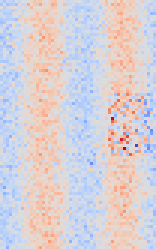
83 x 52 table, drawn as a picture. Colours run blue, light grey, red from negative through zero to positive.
Odd patch: rougher, in the middle right. Roughest part: middle right. Stripes: upright, repeating 2 times.
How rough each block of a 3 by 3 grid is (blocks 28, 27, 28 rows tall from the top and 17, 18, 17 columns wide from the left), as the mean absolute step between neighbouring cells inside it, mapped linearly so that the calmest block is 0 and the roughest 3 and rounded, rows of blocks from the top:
0 0 0 / 0 0 3 / 0 0 0
